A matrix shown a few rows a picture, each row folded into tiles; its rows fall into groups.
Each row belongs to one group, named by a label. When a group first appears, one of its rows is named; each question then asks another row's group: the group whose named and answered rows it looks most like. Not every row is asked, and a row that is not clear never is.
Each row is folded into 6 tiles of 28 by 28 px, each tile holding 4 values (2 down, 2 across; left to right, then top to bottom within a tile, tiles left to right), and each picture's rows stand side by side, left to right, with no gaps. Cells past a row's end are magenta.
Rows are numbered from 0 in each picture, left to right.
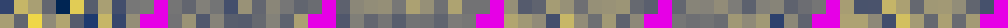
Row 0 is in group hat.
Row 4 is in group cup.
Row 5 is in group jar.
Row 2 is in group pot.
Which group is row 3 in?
jar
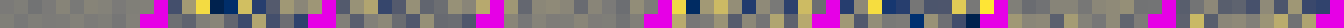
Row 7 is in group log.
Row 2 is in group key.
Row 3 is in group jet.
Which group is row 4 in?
jet
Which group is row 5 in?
key
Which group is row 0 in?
jar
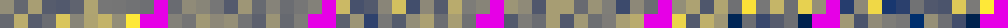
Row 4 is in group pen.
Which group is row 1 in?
hat
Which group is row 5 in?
key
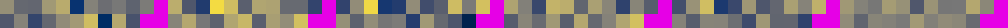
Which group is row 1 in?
jar
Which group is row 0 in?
cup
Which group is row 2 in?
key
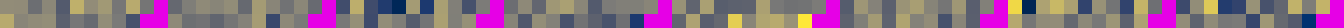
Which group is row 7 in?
key
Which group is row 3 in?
pen
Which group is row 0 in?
pen
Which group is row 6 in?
jet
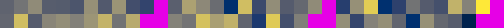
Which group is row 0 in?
log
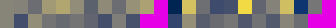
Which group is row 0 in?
pen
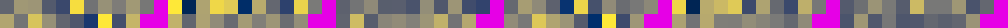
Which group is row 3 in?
hat
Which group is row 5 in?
pot
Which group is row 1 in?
jet
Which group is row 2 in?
log
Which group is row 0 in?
hat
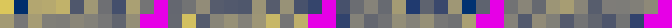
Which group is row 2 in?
log
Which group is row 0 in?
jet
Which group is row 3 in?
pen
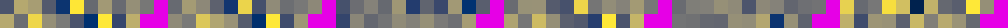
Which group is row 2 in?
log
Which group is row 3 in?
hat
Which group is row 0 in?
hat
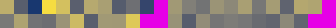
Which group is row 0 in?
jar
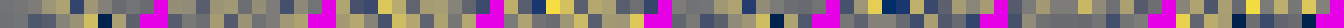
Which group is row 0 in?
cup
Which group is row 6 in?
pot
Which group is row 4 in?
cup
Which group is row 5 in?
key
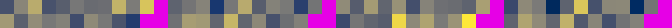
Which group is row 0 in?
key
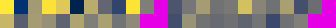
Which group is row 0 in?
jet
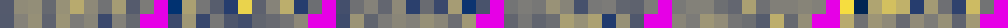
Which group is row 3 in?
cup
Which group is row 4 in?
hat
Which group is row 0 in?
pot
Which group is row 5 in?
jet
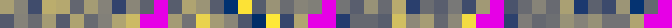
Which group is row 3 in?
log
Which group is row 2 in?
log
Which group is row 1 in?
hat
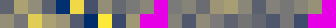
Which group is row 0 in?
hat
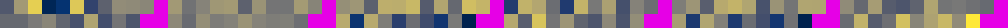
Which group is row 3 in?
hat
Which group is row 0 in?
key
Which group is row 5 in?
log
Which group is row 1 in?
jet
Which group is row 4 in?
pen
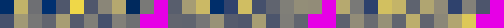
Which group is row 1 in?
key
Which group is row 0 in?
pot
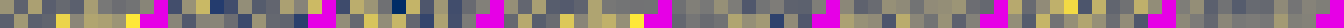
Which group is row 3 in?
log
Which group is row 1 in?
key
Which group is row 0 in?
log
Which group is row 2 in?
hat
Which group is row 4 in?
cup
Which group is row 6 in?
jet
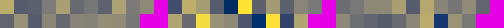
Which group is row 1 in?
hat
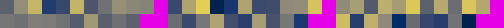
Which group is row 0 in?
key
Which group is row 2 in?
pen
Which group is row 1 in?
key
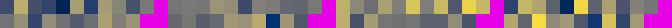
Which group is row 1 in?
cup
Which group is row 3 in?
hat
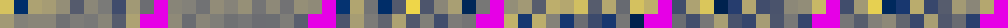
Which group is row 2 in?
pot
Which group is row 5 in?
key
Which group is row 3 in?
pen
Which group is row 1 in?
pen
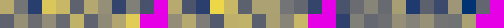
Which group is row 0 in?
jar
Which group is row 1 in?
jar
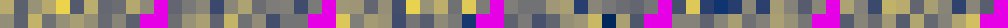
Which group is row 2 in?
pen
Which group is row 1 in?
pot
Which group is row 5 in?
jar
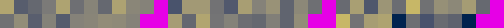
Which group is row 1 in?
hat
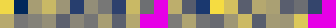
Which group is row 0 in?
jet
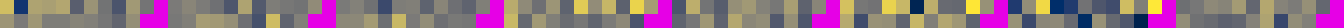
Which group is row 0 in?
jet
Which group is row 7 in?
cup
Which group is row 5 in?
jet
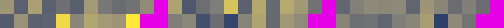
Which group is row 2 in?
cup
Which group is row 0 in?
log
